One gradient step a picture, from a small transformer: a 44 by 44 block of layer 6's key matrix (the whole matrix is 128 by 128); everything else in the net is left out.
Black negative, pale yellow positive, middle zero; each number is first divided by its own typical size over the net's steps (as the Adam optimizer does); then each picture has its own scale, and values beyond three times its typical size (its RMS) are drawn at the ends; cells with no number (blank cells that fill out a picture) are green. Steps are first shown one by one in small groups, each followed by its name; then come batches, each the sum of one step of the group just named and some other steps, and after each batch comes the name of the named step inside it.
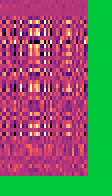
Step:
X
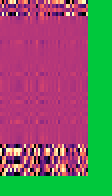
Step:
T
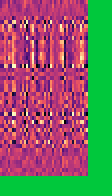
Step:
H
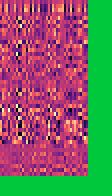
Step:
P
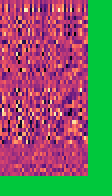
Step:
P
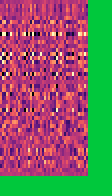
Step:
H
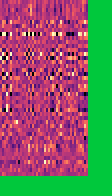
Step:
T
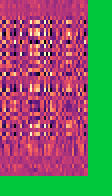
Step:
X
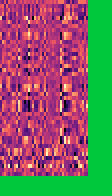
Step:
T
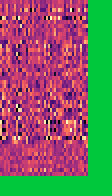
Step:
P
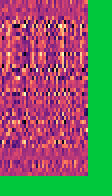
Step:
H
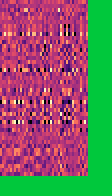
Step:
T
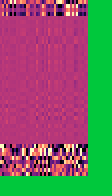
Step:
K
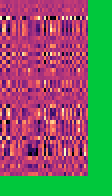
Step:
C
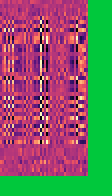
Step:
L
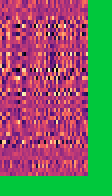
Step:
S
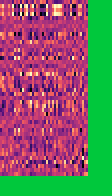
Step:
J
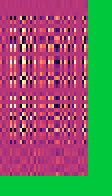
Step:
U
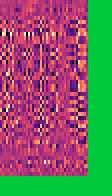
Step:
L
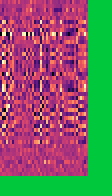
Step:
L
